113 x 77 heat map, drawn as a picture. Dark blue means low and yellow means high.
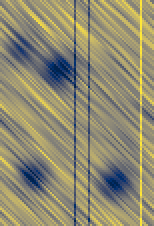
Dips: four. Mirror symmetry: none. Odd lines: columns 38, 45 and 71. Ninth with the highest average: top right.
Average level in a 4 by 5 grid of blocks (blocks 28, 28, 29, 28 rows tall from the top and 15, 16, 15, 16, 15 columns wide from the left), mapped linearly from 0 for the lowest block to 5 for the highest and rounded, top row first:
23445 | 31034 | 33333 | 32313
